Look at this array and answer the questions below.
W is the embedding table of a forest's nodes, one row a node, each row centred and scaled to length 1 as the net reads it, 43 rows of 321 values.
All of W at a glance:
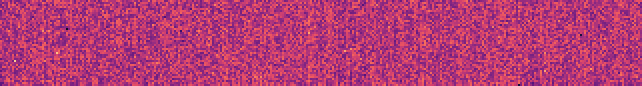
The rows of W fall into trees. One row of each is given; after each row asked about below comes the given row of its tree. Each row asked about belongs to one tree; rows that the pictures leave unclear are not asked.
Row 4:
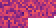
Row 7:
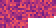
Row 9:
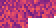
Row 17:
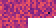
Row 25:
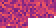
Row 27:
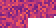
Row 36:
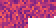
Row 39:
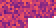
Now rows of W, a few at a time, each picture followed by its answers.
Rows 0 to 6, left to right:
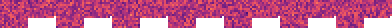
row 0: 7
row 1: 27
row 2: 17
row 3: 27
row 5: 9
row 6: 9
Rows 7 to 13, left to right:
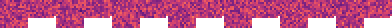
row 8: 17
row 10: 25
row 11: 4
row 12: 25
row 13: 4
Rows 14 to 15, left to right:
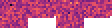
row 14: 9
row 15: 36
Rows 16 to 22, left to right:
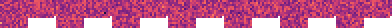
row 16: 25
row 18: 4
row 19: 9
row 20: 4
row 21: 4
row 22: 25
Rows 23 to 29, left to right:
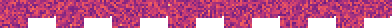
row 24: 27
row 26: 7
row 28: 27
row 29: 7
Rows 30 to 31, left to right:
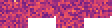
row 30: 25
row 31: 7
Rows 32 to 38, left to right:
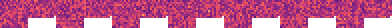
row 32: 9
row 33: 17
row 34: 27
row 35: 7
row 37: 17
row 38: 9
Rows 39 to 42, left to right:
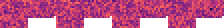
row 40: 36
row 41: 39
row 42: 39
